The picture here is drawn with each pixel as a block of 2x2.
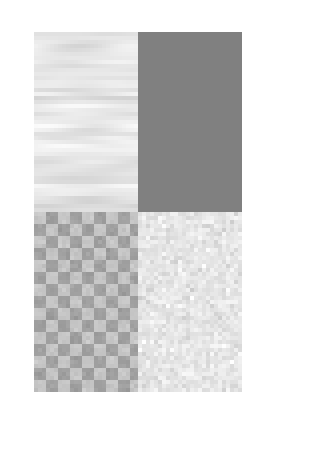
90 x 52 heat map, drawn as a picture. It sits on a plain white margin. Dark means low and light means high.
The table splits into 2 rows of 2 panels. Panel 1,1: very high, streaked across, faint in contrast. Panel 1,2: middling, flat. Panel 2,1: high, checkered. Panel 2,2: very high, fine-grained, faint in contrast.
